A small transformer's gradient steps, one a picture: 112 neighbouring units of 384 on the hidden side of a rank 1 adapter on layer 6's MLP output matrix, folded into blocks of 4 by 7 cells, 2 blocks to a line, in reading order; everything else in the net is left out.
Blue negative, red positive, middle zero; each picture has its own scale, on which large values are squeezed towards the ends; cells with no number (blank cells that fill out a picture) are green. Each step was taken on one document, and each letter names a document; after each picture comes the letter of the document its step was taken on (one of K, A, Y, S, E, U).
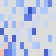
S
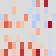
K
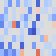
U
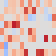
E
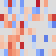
E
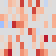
E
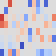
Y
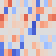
U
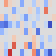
K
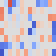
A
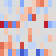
E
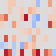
K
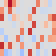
A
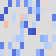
U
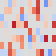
Y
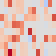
E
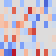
S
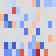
K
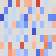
U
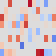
Y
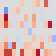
K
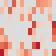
A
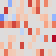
Y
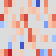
Y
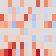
K
